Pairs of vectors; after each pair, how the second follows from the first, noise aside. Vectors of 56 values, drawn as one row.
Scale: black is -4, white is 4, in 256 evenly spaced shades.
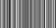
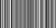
reversed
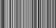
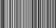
copied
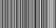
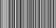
reversed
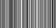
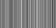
shrunk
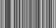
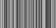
reversed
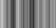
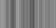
shrunk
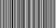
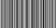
reversed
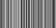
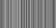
shrunk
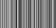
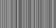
shrunk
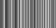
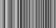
negated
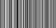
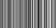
reversed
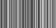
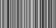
negated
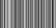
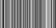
reversed
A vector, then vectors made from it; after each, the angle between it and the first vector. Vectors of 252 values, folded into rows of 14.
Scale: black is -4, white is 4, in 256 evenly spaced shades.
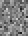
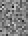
orthogonal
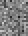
orthogonal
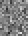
nearly opposite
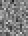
partly opposed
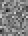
partly opposed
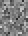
nearly opposite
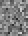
nearly opposite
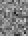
orthogonal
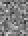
partly aligned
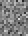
partly opposed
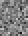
nearly parallel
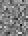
nearly opposite
